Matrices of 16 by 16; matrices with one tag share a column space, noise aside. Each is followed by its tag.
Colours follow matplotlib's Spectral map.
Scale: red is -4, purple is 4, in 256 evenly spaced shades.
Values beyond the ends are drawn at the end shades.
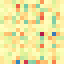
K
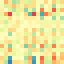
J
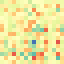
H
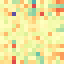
J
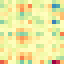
K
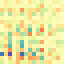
H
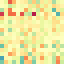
J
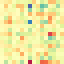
K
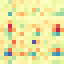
H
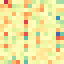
K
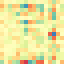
K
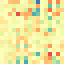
J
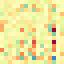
H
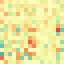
H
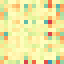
K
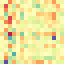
K
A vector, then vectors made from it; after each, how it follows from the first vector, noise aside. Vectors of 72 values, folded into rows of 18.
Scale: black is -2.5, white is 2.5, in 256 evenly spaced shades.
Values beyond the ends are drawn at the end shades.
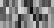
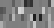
partly zeroed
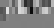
partly zeroed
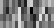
sign-scrambled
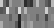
partly zeroed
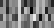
sign-scrambled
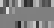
partly zeroed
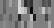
partly zeroed
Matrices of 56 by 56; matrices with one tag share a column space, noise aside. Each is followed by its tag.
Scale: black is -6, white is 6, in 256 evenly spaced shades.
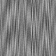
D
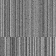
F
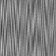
D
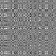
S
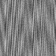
D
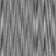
D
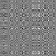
S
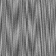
D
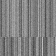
F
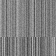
F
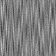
D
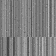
F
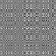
S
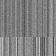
F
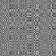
S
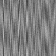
D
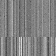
F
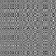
S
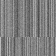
F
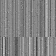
F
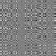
S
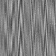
D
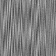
D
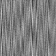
D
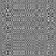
S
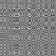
S
